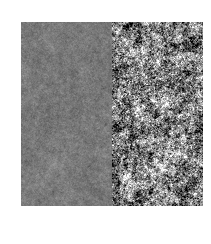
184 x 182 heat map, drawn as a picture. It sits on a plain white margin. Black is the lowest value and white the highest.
No overall slope runs across the table. The left part is calmer, up to a seam about 50% of the way across. A few values lie far out on both sides of the bulk. No regular stripes run through it. On average the colour sits 50% of the way up the scale.
